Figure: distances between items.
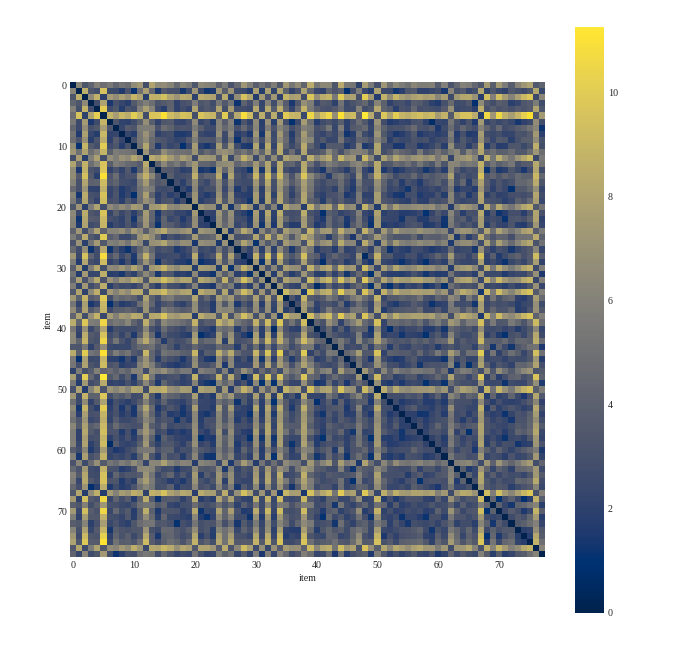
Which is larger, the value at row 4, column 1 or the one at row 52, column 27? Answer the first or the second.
the first
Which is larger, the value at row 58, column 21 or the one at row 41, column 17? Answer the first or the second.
the second
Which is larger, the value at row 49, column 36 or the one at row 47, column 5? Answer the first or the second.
the second
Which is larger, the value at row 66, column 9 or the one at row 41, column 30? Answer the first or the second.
the second
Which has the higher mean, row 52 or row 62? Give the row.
62
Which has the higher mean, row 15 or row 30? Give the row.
30
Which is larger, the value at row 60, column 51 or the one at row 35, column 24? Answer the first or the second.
the second
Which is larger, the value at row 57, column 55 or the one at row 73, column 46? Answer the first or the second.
the second
